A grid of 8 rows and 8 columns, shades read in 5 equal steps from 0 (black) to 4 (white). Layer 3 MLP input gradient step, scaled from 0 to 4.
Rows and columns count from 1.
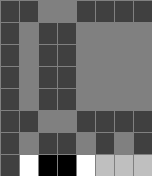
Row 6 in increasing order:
1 1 1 1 1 1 2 2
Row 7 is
1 2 1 1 2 1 2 1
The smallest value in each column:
1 1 0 0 1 1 1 1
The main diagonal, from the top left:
1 2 1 1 2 1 2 3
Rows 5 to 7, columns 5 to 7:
2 2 2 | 1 1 1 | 2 1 2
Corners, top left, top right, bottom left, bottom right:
1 1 1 3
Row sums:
10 13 13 13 13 10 11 18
